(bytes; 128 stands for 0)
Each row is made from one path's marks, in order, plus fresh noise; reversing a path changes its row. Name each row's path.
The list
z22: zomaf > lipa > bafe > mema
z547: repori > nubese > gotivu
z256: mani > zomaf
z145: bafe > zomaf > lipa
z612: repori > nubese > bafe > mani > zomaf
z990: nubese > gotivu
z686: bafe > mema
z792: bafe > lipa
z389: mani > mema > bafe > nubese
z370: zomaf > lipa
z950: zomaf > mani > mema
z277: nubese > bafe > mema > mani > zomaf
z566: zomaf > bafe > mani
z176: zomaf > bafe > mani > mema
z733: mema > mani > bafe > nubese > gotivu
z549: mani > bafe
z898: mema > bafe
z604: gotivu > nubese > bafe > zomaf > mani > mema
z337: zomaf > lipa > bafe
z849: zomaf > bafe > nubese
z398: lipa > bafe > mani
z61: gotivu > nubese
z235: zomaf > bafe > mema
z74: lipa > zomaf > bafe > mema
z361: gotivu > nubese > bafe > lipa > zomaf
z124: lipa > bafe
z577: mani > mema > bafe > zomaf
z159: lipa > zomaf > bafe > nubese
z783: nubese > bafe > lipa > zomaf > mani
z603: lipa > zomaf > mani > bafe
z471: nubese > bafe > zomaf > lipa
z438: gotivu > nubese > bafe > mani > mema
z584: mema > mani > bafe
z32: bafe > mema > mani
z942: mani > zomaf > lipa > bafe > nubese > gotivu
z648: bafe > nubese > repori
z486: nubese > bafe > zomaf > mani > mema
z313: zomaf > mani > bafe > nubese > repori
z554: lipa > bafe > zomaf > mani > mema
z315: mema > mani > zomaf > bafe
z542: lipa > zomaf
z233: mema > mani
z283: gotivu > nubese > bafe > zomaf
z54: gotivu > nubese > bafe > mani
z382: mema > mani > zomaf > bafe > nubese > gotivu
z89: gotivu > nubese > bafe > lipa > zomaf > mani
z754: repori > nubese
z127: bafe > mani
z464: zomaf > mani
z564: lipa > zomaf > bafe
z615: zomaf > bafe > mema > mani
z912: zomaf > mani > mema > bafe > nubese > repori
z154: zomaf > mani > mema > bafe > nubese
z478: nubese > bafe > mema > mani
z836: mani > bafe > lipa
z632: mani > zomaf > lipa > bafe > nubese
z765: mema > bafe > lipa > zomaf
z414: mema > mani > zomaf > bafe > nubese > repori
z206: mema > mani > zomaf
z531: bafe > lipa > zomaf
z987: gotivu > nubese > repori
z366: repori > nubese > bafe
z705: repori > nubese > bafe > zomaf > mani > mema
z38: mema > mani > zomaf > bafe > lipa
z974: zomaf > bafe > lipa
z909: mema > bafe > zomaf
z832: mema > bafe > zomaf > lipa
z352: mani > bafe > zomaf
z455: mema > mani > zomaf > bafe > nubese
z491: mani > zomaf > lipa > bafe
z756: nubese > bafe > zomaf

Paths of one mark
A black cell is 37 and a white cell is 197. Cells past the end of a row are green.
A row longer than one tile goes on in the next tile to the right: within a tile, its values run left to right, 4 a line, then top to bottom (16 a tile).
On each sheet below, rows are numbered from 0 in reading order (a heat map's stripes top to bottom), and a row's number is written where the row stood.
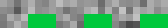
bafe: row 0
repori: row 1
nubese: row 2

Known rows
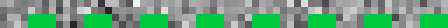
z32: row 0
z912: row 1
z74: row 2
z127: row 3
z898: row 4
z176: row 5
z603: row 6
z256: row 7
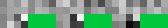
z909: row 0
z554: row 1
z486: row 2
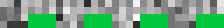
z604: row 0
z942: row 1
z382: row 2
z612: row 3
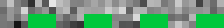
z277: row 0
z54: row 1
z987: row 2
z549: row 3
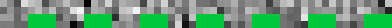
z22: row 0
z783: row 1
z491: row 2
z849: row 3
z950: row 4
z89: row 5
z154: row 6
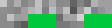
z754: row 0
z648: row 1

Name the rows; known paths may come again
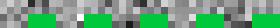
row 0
z398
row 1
z206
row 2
z478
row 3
z233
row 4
z283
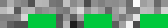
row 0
z987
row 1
z974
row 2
z733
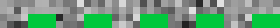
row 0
z61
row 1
z159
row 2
z352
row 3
z277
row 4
z898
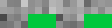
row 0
z564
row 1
z542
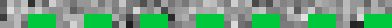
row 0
z942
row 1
z792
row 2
z615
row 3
z145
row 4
z566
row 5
z648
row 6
z756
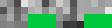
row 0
z22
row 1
z438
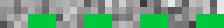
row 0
z127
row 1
z603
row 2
z549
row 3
z705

